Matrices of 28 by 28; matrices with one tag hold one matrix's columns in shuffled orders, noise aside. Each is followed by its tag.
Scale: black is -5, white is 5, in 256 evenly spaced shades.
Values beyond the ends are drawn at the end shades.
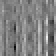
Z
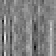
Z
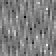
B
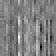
Z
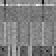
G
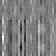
Z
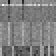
G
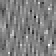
B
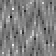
B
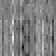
Z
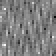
B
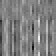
Z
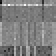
G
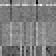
G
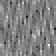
B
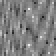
B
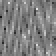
B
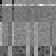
G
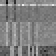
G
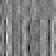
Z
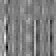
Z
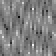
B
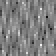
B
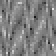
B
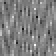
B
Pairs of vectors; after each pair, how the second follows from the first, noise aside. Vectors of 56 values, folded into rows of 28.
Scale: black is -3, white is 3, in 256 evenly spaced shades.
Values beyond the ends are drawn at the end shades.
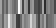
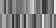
shuffled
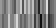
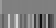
partly zeroed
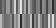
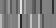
partly zeroed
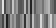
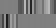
partly zeroed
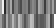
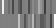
partly zeroed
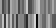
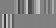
partly zeroed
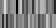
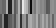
shuffled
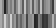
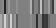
partly zeroed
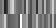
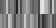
shuffled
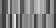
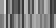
shuffled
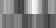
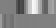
partly zeroed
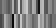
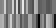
shuffled
